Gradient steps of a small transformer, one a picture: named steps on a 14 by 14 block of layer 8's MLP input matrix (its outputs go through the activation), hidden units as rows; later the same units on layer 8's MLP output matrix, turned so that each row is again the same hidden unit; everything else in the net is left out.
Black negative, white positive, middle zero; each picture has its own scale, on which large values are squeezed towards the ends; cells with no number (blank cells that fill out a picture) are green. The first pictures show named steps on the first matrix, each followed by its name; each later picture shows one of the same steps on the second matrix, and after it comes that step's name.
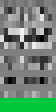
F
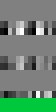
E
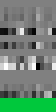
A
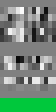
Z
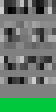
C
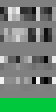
Z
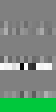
E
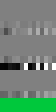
E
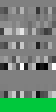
A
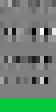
C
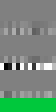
E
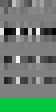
C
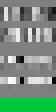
Z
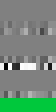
E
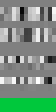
Z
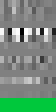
F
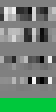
Z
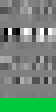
F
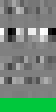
F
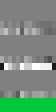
E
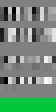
Z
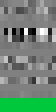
F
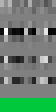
C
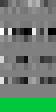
C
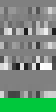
A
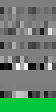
A
